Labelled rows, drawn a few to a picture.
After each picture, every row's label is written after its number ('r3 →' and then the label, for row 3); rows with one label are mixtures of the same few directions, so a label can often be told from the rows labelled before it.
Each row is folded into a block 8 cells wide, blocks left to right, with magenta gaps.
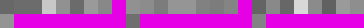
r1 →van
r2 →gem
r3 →van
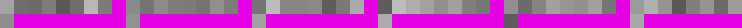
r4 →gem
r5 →gem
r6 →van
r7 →gem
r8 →van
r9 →van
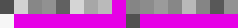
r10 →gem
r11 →gem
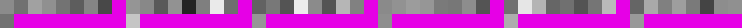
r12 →gem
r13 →gem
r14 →van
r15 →gem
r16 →van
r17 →van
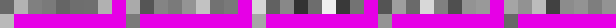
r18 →van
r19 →van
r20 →van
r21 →van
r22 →van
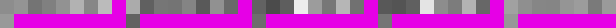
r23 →gem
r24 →gem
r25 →van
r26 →van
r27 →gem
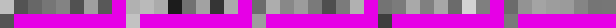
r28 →gem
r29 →van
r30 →van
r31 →van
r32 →gem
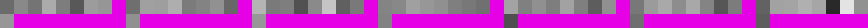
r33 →van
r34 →gem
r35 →van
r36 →gem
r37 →gem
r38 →gem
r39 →van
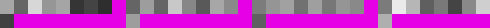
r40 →gem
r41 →van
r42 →van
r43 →van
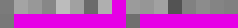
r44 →gem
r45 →van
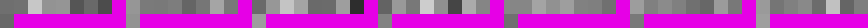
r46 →gem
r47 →gem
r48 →gem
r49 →van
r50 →gem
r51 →gem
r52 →van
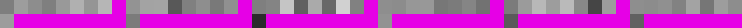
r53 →gem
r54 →van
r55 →van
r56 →gem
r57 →gem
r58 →van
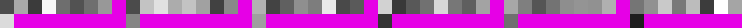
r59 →van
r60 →gem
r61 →van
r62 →gem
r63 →gem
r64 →van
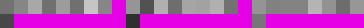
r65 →van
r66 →van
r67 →gem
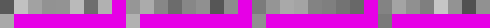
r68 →gem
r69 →van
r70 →gem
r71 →gem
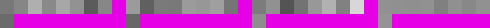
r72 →gem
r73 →van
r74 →gem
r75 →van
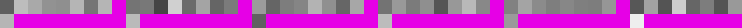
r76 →gem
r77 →van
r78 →gem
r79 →gem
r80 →van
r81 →van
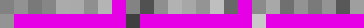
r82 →gem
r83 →van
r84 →van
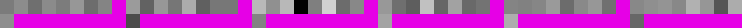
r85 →van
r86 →gem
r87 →van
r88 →van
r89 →gem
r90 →gem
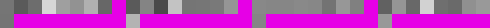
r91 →van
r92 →van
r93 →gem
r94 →van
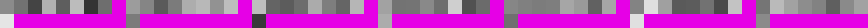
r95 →van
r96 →gem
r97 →gem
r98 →van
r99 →gem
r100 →van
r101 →van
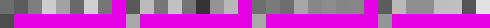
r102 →van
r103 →van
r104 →van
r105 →gem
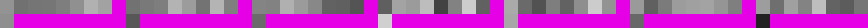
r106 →gem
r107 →van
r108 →gem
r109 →gem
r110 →gem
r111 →van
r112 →gem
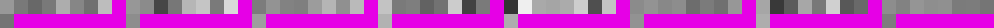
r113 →gem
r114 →gem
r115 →gem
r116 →van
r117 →gem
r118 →van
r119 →van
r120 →gem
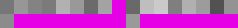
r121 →gem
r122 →gem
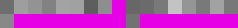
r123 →gem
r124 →van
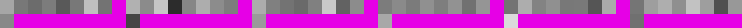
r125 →gem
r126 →van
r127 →van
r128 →van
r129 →van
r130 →gem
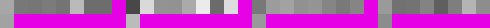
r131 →van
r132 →gem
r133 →gem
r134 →gem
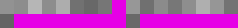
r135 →gem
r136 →van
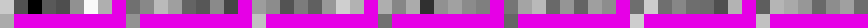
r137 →gem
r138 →gem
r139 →gem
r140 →van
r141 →van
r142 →van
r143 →gem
